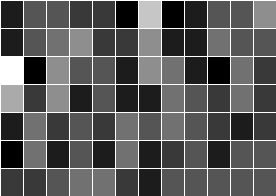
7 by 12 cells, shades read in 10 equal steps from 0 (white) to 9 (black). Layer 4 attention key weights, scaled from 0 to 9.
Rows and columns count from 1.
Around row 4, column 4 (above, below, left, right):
6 6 4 6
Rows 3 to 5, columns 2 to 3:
9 4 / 7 4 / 5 7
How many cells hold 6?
24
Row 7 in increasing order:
5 5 6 6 6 6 6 6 7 7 7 8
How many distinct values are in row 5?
4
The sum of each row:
78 74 71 74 77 82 75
